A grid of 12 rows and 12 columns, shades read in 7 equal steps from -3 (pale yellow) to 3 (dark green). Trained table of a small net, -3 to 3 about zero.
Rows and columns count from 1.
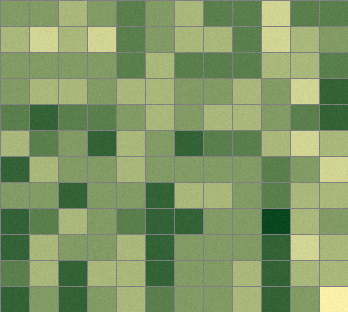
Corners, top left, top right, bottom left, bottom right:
0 1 2 -3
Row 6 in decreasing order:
2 2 1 1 1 0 0 -1 -1 -1 -1 -2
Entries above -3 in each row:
12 12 12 12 12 12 12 12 12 12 12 11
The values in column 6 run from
-1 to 2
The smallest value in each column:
-1 -2 -1 -2 -1 -1 -1 -1 -1 -2 -2 -3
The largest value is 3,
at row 9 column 10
